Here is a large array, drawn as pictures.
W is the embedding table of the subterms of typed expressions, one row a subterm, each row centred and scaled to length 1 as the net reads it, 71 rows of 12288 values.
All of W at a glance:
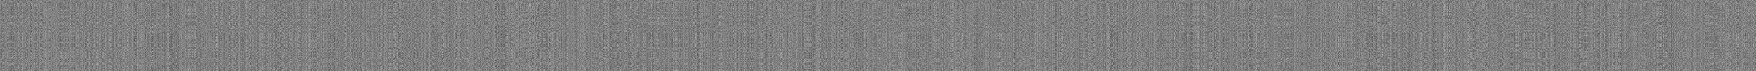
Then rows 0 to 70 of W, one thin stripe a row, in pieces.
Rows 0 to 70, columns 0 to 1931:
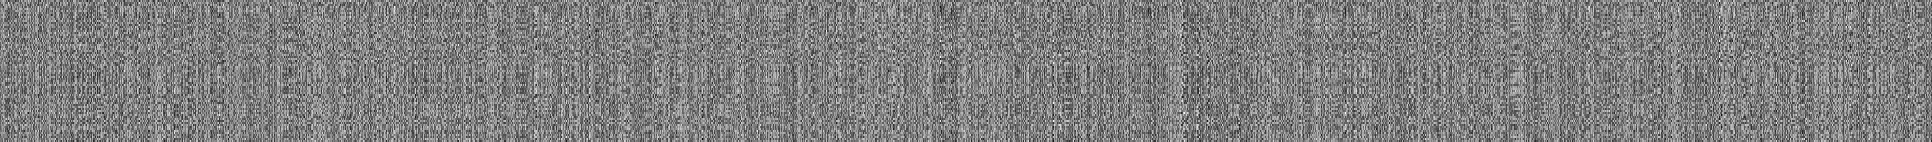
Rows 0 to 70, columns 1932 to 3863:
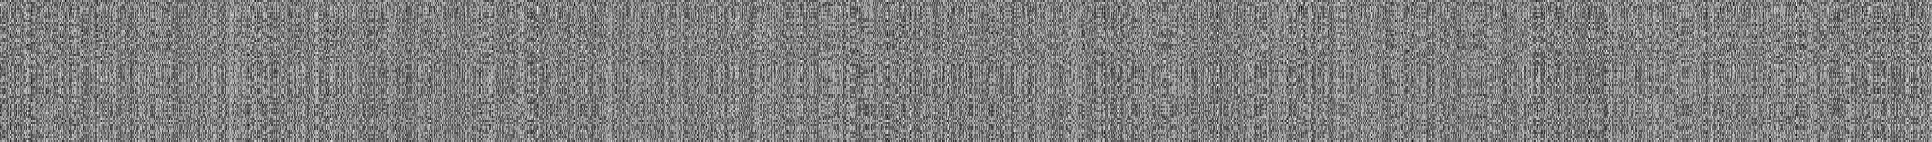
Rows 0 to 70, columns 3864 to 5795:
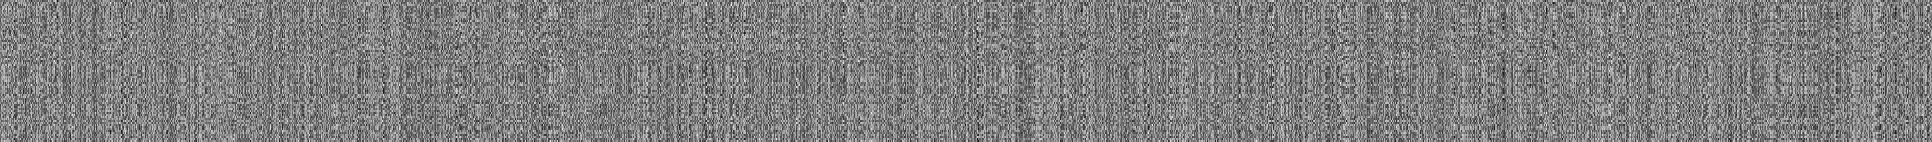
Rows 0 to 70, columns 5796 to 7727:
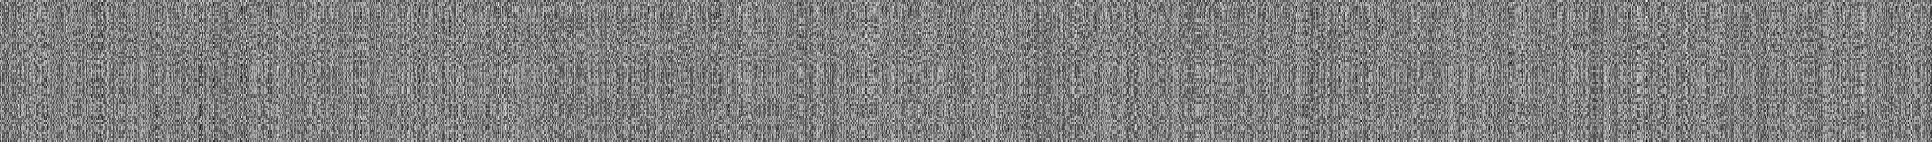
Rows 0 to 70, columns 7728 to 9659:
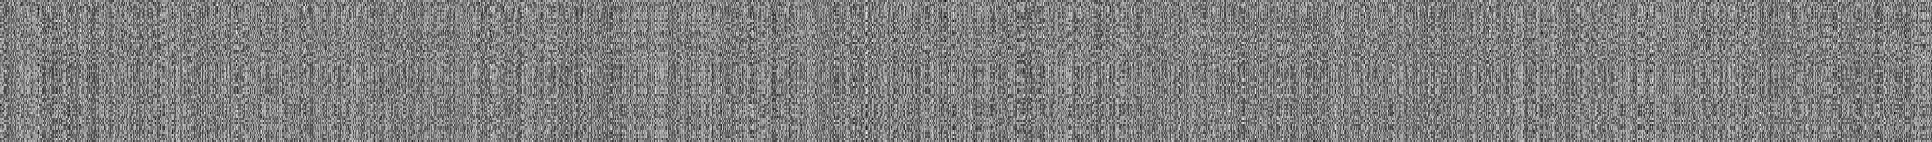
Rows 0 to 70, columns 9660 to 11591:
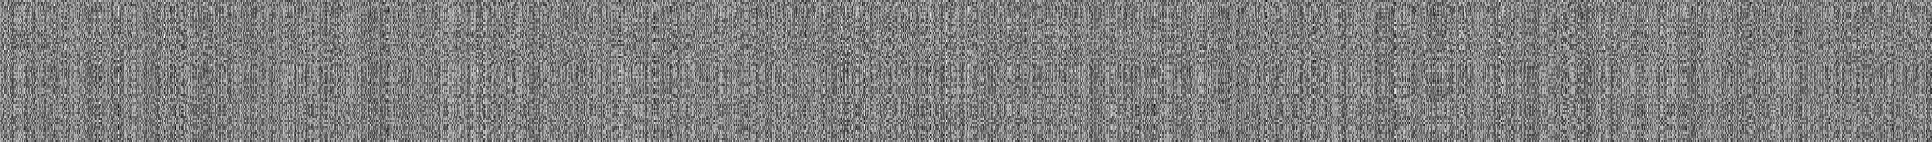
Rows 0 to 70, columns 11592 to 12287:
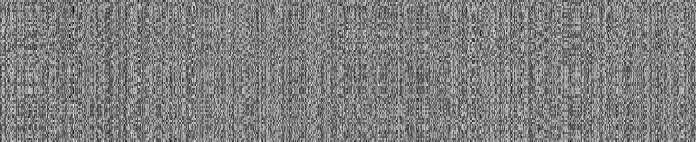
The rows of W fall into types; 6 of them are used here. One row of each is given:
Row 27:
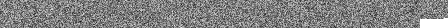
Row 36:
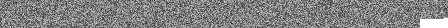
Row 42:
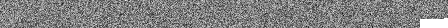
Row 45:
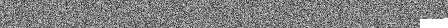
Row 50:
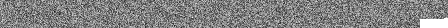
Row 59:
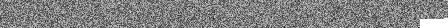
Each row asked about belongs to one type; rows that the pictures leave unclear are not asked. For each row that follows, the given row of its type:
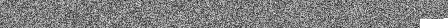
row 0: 27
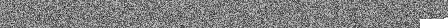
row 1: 50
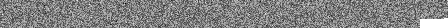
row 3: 59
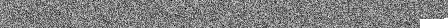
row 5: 50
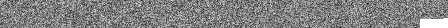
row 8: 27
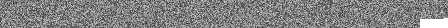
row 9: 36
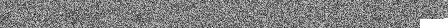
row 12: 27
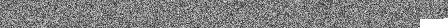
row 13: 36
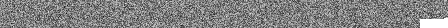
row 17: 50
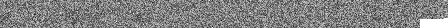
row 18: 27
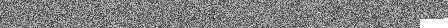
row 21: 59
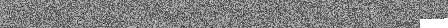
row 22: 50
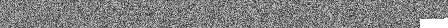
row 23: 42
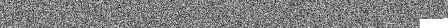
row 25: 45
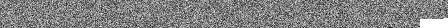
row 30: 45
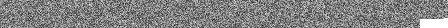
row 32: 27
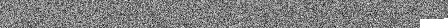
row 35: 42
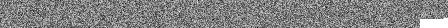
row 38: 36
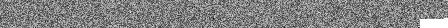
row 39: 59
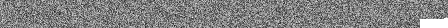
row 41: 50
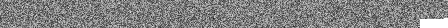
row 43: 59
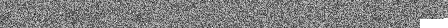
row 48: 27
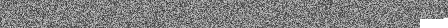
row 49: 36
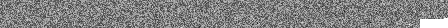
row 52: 36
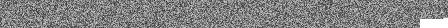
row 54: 36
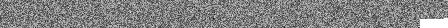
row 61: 59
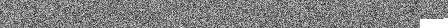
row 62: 27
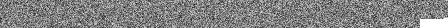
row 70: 36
